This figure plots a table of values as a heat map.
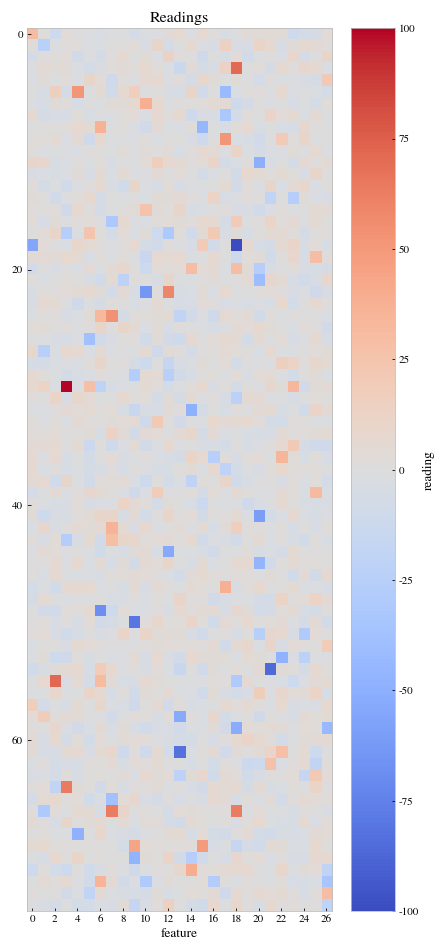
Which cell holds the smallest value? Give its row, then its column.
18, 18
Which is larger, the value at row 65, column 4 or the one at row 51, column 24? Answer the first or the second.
the first
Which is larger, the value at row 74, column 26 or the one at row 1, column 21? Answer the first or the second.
the second
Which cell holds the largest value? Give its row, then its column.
30, 3
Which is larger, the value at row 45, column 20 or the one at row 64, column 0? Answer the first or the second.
the second
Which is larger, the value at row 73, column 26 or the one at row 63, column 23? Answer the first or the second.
the first
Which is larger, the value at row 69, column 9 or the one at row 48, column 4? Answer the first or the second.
the first
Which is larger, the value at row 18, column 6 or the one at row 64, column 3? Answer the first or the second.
the second
